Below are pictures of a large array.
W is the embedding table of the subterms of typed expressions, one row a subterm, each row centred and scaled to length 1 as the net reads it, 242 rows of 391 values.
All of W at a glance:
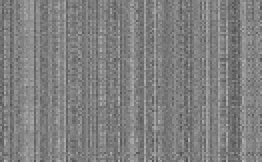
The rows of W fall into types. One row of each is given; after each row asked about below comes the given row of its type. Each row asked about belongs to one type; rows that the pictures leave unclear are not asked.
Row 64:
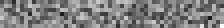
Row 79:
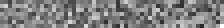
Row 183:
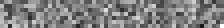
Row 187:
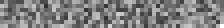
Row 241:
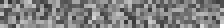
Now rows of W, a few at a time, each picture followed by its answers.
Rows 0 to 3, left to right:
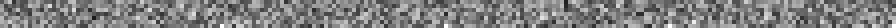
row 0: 183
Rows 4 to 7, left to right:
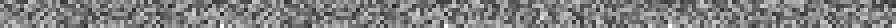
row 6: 241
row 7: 183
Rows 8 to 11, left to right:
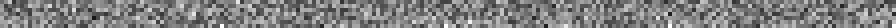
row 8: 183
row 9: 79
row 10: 241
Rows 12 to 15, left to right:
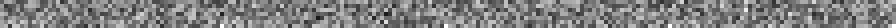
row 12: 183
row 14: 183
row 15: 187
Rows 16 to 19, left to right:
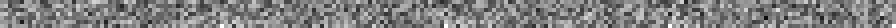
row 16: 187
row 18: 183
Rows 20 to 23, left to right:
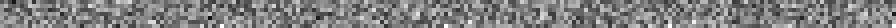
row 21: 183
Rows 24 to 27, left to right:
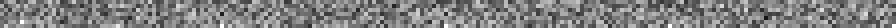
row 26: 183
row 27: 183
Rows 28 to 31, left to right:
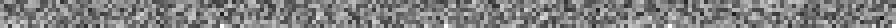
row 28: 183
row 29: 241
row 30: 187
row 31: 64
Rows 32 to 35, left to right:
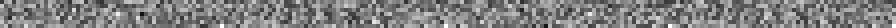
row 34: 183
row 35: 241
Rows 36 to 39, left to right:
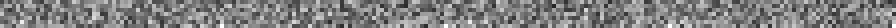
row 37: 79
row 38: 187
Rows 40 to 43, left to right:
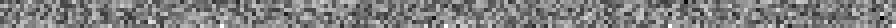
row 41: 64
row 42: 183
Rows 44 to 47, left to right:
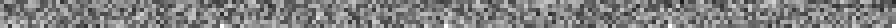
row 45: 241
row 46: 64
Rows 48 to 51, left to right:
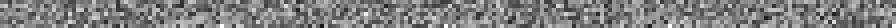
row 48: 79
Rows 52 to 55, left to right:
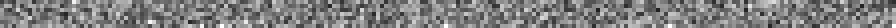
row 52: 64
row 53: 187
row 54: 187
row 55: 64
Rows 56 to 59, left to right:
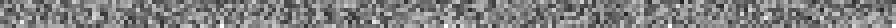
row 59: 79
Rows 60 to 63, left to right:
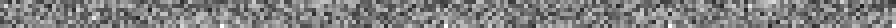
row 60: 79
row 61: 64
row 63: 64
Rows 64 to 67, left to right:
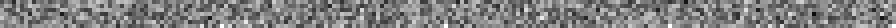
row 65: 187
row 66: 79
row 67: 187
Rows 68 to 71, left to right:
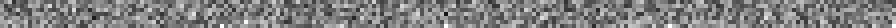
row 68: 183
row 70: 187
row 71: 241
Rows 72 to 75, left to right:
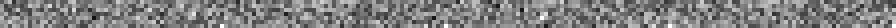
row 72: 183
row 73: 64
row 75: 64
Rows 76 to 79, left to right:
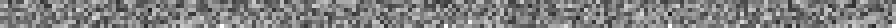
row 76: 187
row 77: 183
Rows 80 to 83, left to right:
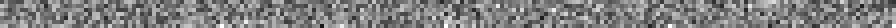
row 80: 187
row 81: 241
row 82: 183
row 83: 64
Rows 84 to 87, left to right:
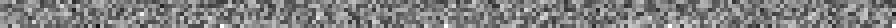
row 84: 183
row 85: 241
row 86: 187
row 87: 183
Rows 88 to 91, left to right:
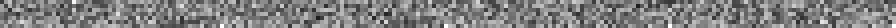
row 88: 241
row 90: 241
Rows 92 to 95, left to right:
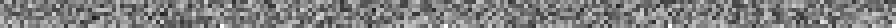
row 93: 187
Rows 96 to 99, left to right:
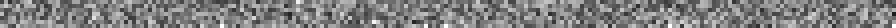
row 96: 241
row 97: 64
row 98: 64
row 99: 183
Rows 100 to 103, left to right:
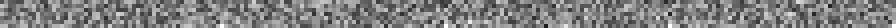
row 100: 187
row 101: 64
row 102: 241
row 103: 241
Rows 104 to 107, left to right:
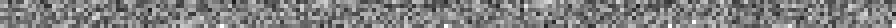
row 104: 187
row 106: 64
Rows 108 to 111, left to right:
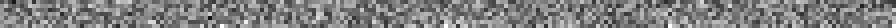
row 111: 241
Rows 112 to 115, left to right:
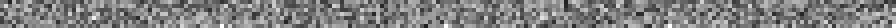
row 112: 79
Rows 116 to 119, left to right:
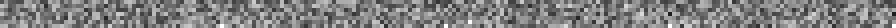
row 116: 187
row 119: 183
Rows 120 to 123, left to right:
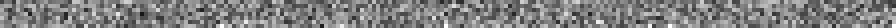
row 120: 64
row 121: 241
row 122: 241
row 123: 64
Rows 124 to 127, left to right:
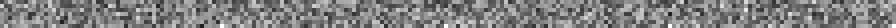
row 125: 183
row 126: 183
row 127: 187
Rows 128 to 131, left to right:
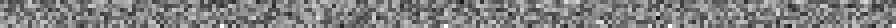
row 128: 183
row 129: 64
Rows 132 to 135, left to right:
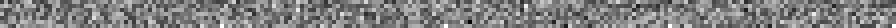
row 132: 241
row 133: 187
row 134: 79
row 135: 183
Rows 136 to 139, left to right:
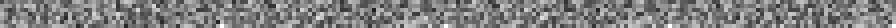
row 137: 187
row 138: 187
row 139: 187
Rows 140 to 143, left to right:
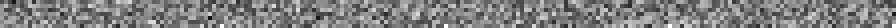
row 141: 183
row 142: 79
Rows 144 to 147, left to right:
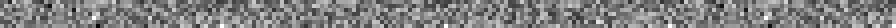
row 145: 183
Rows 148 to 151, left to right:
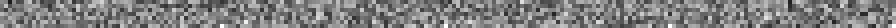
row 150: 241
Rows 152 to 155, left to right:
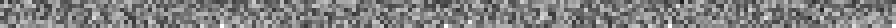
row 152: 241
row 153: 183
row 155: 79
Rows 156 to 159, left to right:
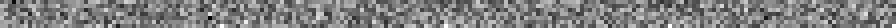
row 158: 183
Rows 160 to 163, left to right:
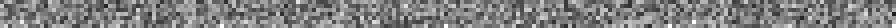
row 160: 187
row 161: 241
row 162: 79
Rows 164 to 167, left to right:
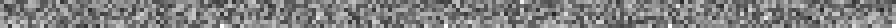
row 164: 183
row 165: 241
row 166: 241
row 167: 79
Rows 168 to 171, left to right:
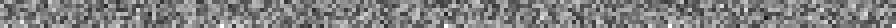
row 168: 187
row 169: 183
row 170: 241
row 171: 183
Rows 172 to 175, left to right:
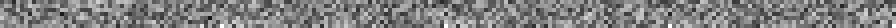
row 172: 64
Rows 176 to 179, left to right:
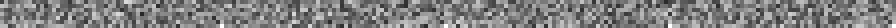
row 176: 241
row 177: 79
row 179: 187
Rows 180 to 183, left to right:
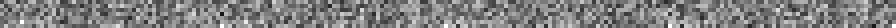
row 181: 187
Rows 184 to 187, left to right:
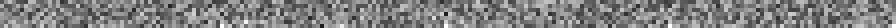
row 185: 241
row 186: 64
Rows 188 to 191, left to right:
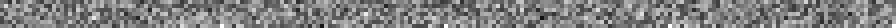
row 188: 79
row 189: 183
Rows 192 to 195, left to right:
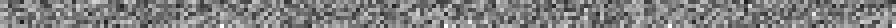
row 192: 187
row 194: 187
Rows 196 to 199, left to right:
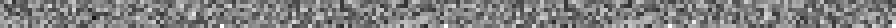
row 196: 183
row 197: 79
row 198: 79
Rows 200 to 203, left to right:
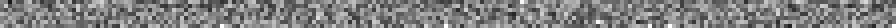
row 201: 241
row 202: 64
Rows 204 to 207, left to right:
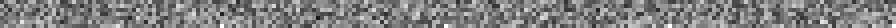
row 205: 183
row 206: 187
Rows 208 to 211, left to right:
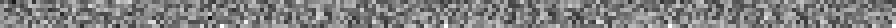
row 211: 241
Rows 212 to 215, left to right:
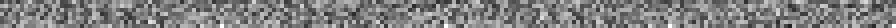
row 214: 241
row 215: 183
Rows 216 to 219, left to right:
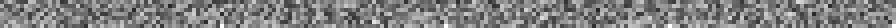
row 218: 187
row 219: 241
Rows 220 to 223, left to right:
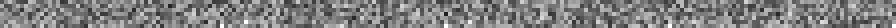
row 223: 241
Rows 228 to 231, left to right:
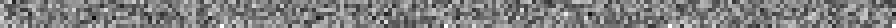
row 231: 183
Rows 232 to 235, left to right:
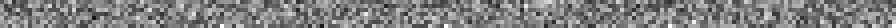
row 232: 183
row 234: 64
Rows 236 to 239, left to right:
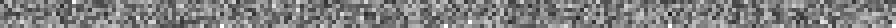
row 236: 241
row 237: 187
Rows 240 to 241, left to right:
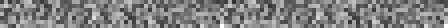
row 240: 241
